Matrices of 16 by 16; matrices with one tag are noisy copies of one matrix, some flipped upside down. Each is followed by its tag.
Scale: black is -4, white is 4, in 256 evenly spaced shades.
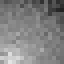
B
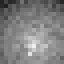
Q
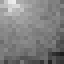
B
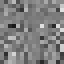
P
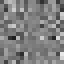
P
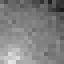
B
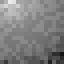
B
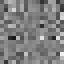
P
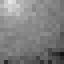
B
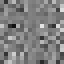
P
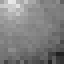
B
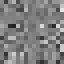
P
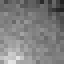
B
